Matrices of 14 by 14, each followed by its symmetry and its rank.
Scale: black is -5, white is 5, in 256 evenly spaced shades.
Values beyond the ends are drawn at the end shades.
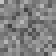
symmetric, full rank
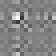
symmetric, rank two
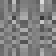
neither, rank two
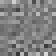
neither, rank three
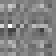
neither, rank two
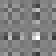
symmetric, rank one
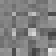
symmetric, rank two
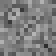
symmetric, full rank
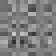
neither, rank two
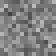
neither, full rank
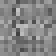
neither, rank three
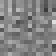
neither, rank three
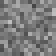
neither, full rank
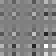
symmetric, rank one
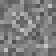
symmetric, full rank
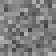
neither, full rank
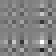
symmetric, rank one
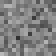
neither, full rank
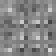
symmetric, rank two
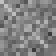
symmetric, full rank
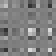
symmetric, rank one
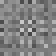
symmetric, rank two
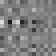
neither, rank two
